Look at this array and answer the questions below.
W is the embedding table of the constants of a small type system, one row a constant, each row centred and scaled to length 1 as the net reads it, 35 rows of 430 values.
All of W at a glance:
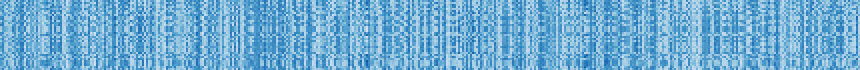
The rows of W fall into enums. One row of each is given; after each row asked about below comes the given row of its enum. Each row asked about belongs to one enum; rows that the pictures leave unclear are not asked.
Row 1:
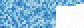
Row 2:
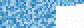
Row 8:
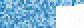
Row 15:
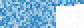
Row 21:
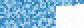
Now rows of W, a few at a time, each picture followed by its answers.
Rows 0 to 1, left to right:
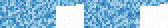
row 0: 2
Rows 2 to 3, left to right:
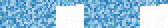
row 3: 21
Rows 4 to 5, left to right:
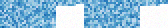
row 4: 1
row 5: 21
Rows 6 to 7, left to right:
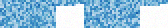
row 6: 15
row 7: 2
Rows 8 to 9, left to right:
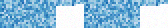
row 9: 8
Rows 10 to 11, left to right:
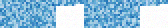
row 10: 15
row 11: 21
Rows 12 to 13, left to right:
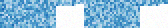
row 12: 8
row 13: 15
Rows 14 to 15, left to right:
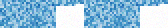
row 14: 15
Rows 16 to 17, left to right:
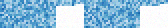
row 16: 8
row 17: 1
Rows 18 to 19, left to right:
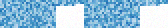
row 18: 15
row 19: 21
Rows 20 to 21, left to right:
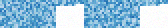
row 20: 15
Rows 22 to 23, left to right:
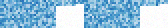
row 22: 21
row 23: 8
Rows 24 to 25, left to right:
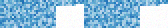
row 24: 21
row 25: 21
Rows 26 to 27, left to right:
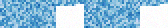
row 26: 15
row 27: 1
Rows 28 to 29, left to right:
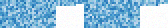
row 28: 2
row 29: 8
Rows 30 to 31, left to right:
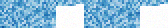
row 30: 1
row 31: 1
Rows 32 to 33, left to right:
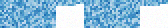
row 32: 1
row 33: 2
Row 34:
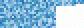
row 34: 21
